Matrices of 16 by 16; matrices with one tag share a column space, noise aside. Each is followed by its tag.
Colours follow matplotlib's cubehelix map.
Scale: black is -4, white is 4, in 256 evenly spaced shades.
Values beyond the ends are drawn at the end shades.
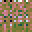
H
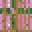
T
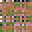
H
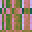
T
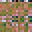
H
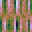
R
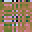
H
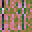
T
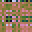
H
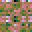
H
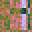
T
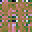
H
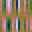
R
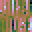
R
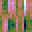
R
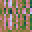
T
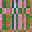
T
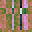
T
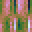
R
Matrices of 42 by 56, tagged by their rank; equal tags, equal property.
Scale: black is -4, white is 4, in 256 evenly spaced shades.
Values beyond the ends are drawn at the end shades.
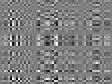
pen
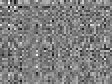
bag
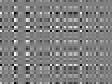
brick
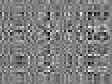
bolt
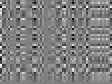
pen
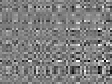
bolt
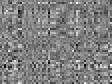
bag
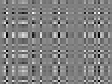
brick
